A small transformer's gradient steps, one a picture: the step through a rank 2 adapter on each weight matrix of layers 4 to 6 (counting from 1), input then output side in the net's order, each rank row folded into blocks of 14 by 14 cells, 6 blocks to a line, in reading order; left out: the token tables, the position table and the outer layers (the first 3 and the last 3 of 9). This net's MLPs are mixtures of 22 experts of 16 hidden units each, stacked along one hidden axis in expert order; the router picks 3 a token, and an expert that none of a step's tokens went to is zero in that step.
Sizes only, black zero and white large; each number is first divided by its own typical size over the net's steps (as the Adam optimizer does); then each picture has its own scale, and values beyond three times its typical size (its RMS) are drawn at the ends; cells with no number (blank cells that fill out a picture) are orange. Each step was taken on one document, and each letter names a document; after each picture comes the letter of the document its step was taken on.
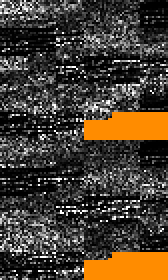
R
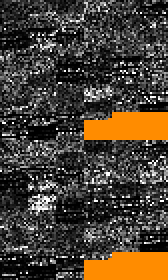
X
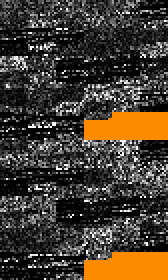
X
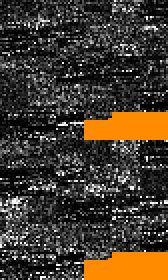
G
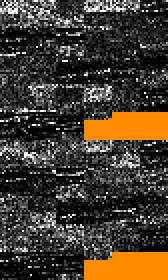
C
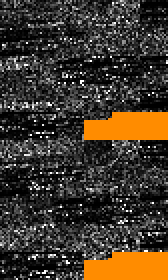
G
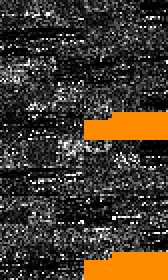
G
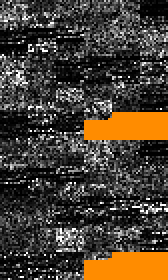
R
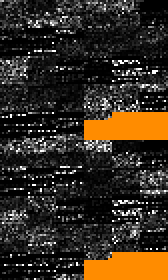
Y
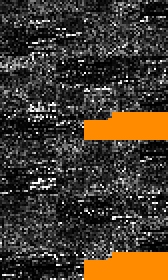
G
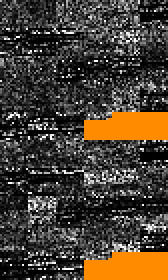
C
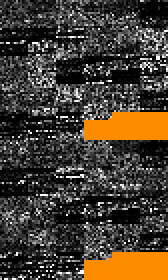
R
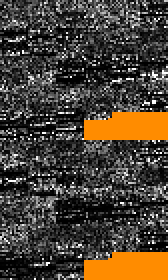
X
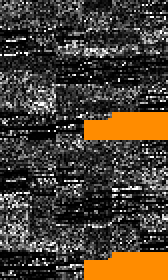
X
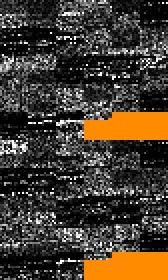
R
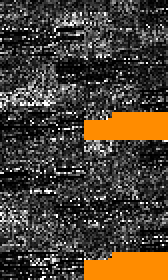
C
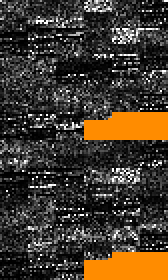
C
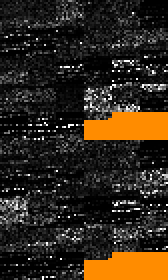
Y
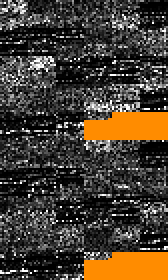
R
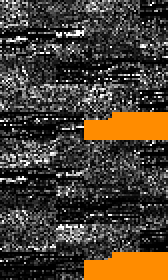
C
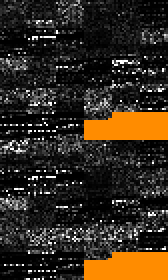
Y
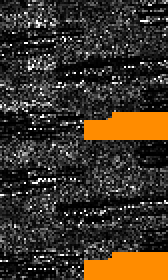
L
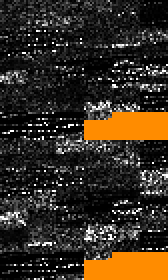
Y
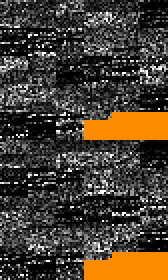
R
